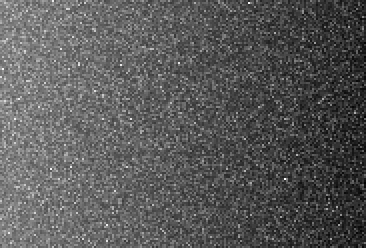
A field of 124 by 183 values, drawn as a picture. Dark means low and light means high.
There is an overall slope up to the left. The grain is fine, like static. No regular stripes run through it.
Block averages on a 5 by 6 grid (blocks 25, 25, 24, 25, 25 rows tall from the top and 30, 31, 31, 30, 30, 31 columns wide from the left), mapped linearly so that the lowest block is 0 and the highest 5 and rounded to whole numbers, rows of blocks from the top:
543210 / 543210 / 543210 / 543210 / 543210
